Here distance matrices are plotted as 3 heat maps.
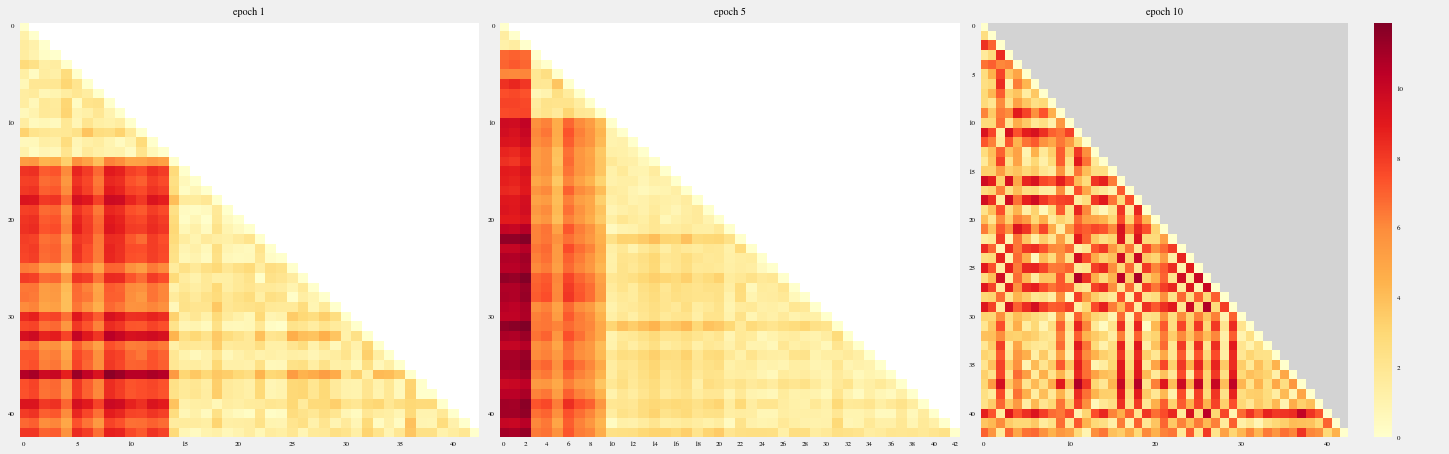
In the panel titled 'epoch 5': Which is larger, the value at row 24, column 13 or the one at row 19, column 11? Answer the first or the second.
the first
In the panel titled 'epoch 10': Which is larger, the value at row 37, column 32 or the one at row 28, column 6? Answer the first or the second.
the first
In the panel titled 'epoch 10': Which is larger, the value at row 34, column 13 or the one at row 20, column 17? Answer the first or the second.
the first
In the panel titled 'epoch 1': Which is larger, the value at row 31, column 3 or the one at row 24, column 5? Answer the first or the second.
the second
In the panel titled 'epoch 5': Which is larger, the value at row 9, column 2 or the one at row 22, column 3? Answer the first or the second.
the first
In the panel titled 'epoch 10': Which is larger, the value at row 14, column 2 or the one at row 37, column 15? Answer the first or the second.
the first
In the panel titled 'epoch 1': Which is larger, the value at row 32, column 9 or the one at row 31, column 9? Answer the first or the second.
the first
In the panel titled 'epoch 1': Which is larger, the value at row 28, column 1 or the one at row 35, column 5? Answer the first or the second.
the second
